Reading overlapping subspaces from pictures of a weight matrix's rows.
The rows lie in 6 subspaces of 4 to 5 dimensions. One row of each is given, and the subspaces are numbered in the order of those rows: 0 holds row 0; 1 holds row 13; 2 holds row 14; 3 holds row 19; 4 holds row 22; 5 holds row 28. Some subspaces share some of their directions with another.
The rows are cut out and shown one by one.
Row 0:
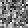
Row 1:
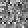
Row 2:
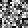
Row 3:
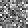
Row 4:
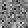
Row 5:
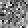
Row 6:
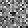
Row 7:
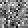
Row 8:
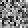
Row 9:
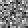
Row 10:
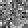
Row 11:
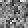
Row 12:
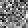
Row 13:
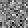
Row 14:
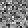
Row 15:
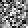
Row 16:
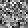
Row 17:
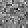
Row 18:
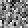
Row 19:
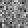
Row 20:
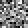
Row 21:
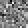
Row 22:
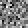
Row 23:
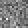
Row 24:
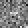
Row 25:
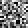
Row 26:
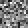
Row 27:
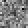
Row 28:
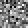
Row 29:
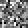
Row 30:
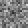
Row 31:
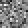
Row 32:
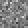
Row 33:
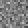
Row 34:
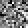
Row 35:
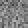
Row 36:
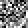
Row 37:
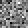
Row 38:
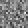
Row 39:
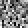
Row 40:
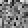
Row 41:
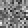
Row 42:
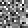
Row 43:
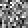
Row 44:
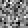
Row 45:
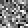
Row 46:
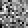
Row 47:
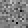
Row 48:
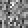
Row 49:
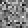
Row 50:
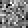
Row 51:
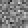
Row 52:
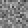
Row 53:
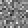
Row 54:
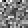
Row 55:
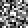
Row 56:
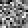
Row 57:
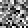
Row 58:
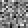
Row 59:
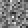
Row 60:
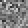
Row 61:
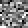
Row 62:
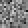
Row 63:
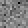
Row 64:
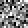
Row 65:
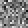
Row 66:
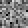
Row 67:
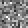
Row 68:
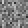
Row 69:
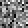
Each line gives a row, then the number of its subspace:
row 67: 3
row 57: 1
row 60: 4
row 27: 4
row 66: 0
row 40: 4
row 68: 3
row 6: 2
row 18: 0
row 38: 1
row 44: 3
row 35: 1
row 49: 2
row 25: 0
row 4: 2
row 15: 1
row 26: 3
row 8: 4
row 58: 0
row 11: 4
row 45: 3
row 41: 1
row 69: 0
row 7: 1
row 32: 3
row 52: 5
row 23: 1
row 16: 3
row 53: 0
